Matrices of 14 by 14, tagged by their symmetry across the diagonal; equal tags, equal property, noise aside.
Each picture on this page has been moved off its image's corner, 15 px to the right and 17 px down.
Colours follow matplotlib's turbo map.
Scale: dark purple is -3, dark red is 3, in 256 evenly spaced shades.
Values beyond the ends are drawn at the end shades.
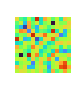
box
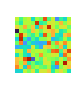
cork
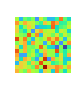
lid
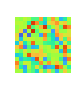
lid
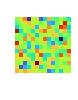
lid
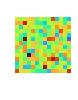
cork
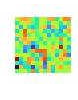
cork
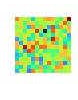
cork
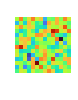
lid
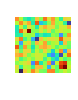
box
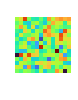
cork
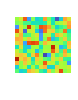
lid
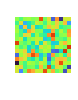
box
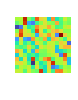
lid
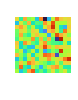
cork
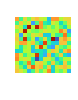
box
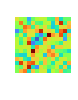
box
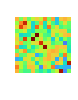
box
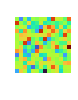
lid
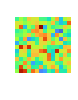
cork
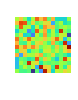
box
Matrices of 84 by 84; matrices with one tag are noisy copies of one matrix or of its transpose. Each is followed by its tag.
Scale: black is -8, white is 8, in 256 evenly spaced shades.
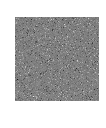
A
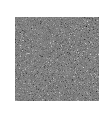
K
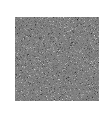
A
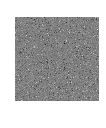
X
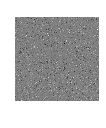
X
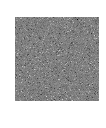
A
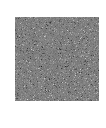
X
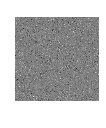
A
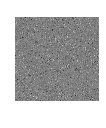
A
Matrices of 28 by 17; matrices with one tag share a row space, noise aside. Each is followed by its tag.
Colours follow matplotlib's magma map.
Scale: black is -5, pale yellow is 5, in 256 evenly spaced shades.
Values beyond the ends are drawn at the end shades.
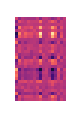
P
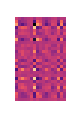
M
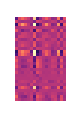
M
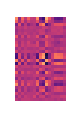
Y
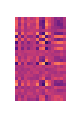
Y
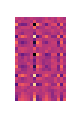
M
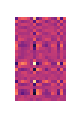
M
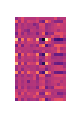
Y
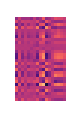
Y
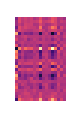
P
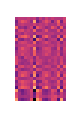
M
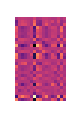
M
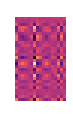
M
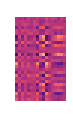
Y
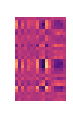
Y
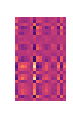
M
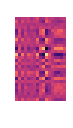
Y
